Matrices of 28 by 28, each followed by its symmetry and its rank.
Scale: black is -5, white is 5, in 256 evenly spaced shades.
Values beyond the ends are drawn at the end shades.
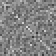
symmetric, full rank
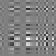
neither, rank one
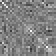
symmetric, rank five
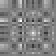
symmetric, rank two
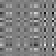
neither, rank one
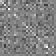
symmetric, rank five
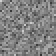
symmetric, full rank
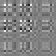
symmetric, rank two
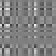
neither, rank one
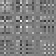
symmetric, rank two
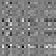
neither, rank two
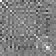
symmetric, rank five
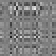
neither, rank two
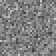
symmetric, full rank
